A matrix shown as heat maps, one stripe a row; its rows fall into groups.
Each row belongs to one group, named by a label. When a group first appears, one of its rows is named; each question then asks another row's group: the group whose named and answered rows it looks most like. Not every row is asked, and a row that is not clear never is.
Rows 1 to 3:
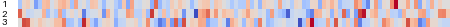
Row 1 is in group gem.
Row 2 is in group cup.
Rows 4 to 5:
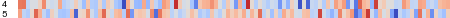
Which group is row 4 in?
cup
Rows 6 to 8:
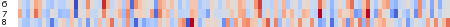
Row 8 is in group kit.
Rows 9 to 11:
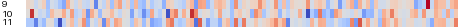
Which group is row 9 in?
kit
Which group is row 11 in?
kit
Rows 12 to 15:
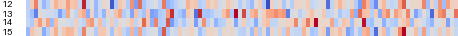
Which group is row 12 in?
gem
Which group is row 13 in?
kit
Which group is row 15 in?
gem
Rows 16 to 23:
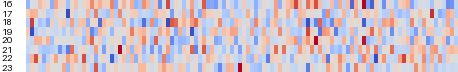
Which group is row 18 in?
cup
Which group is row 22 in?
gem
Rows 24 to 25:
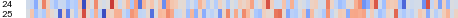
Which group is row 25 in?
kit
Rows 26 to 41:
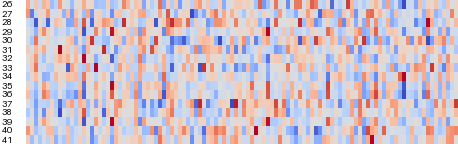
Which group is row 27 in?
cup
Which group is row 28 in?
cup
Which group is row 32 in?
gem
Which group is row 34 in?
gem
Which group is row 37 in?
kit
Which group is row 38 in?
kit
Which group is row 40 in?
cup
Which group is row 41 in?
cup
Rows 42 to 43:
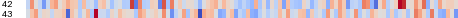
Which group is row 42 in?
gem
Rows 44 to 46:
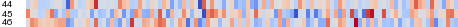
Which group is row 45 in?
cup
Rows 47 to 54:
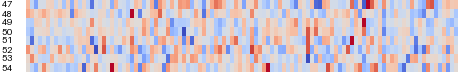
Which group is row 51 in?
cup
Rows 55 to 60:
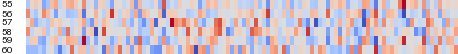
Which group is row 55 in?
gem
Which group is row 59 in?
gem
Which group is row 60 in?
kit
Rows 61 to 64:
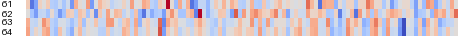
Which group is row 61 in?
cup
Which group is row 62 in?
kit
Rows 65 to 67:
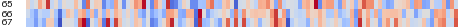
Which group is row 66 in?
kit
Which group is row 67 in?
kit
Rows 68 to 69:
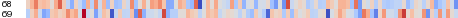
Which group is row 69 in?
gem
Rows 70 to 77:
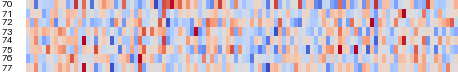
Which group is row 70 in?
cup
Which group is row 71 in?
gem
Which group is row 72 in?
cup
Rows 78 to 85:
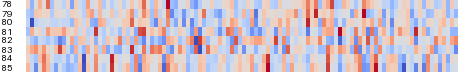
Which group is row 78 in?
cup
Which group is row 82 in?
kit
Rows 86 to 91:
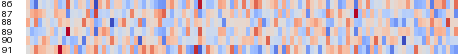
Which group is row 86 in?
kit
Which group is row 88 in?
gem
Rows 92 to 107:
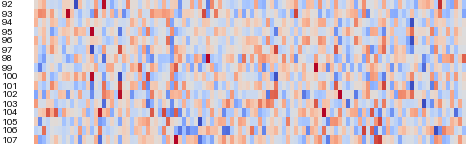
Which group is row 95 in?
gem
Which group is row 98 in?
kit
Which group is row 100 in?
gem
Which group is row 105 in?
cup
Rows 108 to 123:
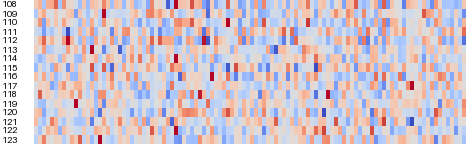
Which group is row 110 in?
cup
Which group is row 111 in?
kit
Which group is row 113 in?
gem
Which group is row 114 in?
cup
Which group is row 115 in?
kit
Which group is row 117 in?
gem
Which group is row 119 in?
kit
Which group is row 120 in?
cup
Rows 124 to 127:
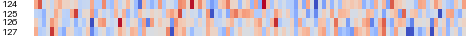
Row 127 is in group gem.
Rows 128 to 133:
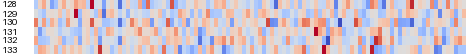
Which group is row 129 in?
kit
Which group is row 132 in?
cup
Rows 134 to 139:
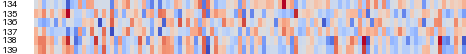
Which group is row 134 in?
kit
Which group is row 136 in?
cup
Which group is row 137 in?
kit
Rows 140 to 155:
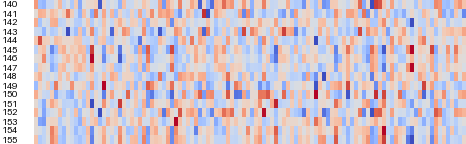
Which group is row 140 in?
cup
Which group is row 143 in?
kit
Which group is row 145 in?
gem
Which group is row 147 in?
gem
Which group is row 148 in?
cup
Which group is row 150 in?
kit
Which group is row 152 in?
cup
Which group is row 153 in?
cup
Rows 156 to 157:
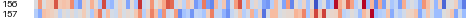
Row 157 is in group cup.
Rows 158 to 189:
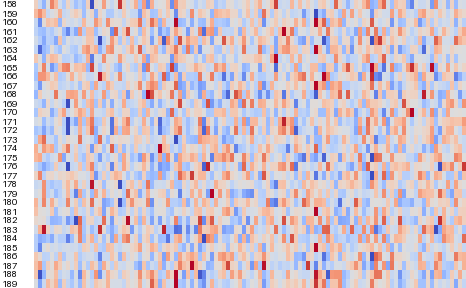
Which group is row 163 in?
cup
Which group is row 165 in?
gem
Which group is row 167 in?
cup
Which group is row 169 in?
kit
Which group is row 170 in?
gem
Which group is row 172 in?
kit
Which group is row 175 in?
cup
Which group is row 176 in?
kit
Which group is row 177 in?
cup
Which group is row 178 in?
gem
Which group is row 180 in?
gem
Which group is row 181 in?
kit
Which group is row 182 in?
kit
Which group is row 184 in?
kit
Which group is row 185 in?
cup
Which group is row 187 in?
cup
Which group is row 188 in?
cup
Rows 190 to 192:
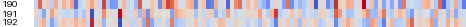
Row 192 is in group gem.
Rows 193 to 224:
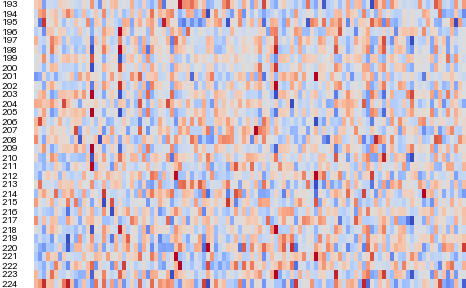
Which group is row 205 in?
gem
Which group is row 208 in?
cup
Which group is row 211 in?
kit
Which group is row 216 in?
kit
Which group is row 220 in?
kit
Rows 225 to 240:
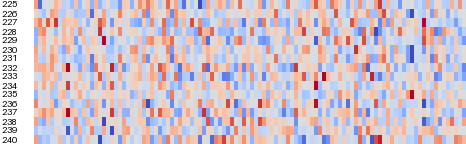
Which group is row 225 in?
cup
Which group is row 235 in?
gem
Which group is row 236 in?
kit
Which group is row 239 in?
kit
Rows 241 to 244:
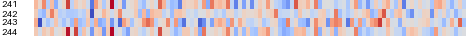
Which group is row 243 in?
cup
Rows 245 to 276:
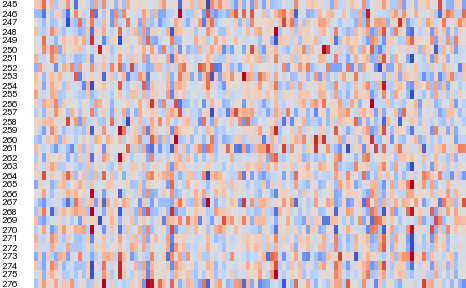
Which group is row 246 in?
kit
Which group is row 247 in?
kit
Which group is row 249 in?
gem
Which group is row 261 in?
kit
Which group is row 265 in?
gem
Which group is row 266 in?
gem
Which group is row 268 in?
gem
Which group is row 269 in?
cup
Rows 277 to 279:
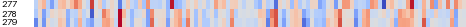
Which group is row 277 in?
gem
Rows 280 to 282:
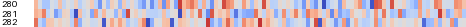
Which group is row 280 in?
cup
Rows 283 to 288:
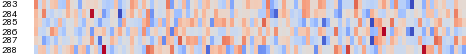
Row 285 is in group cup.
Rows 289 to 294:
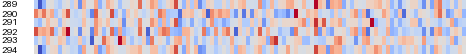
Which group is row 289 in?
cup
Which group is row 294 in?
cup
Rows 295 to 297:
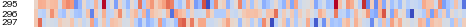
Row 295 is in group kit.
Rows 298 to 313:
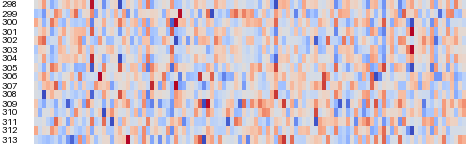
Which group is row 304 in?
gem
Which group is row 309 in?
kit
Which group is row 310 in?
kit
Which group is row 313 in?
kit
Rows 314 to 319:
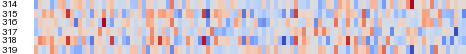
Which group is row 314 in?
gem
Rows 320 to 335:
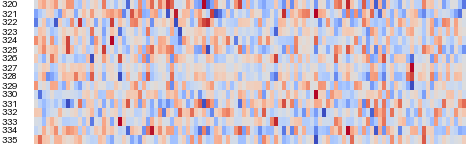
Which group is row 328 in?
gem
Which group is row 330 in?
cup
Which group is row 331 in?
kit
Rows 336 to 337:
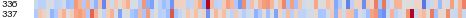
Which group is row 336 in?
kit
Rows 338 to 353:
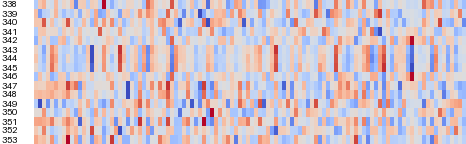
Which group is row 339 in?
cup
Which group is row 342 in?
gem
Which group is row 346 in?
gem
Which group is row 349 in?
cup
